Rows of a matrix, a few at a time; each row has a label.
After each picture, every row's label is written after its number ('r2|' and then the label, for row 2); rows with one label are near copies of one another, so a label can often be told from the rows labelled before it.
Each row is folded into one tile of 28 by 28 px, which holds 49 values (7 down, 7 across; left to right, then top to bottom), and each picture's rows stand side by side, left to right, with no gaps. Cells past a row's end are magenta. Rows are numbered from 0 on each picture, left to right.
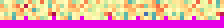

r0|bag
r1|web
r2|bag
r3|web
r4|bag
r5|bag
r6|bag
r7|web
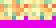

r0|bag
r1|bag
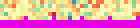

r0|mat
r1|web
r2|bag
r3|mat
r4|web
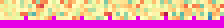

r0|web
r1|mat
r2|mat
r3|web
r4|bag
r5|web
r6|bag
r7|bag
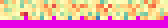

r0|web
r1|bag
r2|bag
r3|bag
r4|bag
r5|mat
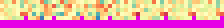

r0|web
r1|bag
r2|mat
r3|bag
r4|web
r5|web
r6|web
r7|web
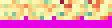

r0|bag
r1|bag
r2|mat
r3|mat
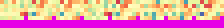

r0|web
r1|mat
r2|mat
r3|web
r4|mat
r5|bag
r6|bag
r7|mat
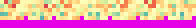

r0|mat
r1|bag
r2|mat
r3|bag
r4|mat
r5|mat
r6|bag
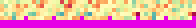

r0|bag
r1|mat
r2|mat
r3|mat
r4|web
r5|bag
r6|web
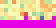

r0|web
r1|bag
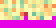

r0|web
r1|bag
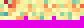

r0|mat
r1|bag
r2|bag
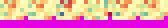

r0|mat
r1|mat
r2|mat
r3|web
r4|mat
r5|mat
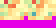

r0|mat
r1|mat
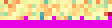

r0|mat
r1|bag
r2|bag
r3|web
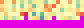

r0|web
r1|bag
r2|web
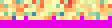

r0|bag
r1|mat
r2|mat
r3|bag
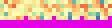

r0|mat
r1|bag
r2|bag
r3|bag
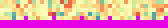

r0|bag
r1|web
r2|mat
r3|bag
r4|web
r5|bag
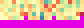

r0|web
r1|bag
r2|web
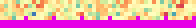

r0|bag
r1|mat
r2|web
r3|bag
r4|mat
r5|web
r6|mat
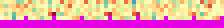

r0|bag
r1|web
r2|mat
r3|web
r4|web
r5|bag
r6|web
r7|mat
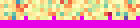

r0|bag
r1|web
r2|mat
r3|web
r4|bag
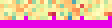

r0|bag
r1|web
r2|bag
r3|web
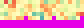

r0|mat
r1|bag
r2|web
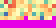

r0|mat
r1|bag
